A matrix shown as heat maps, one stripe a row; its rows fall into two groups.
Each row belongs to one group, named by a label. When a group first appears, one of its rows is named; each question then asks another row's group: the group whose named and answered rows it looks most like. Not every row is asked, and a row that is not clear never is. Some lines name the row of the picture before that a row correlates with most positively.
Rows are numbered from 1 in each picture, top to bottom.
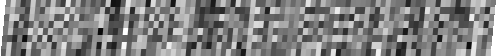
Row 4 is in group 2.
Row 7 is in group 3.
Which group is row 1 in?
3
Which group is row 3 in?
3
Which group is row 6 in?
2
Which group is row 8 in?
3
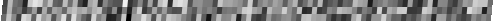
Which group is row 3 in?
3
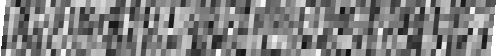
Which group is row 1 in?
2
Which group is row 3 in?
3
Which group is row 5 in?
3
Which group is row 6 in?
2
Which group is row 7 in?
2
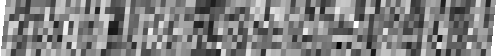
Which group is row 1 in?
2
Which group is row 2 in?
2
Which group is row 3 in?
2
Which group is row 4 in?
3
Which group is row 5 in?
3
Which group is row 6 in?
2
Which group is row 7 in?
3
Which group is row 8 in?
2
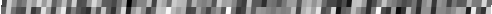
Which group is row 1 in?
3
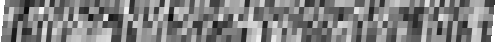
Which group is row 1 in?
2
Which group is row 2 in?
3
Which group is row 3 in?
3
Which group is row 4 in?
2
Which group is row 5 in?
2
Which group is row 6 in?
2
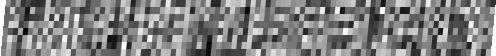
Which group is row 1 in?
2
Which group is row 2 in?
3
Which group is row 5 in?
2
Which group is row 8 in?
2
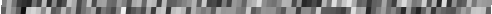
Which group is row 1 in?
2
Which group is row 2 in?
3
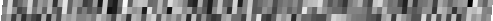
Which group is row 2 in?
3
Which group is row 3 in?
2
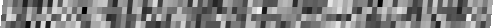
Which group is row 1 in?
2
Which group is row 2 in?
2
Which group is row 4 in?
2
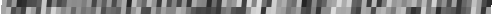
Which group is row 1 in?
2
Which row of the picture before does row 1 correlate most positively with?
1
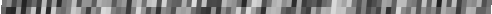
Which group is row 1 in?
2
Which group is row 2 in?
2
